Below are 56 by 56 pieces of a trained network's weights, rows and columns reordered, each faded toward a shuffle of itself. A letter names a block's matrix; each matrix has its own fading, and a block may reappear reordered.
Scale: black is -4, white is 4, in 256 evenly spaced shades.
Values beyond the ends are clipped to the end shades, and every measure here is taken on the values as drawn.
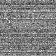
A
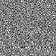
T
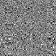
T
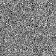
T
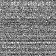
A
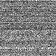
A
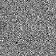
T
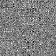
T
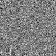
T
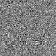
T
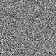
T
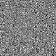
T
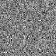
T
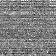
A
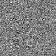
T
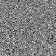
T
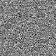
T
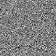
T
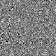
T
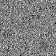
T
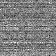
A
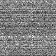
A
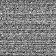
A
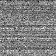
A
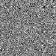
T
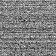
A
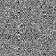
T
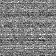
A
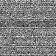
A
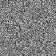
T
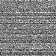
A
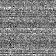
A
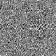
T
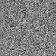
T
